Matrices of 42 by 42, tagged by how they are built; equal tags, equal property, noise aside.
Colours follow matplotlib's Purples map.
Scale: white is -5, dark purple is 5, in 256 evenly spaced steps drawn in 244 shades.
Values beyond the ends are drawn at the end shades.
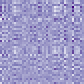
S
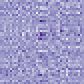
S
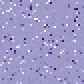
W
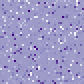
W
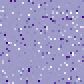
W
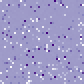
W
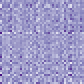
S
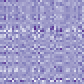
S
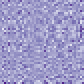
S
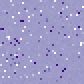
W
